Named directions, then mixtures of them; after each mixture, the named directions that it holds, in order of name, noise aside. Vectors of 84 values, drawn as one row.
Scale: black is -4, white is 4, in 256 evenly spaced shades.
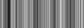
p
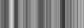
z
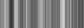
z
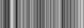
p, z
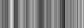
z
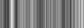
p, z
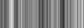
z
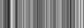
p, z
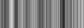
z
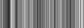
p, z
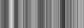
z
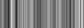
p, z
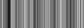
p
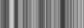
z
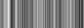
p, z
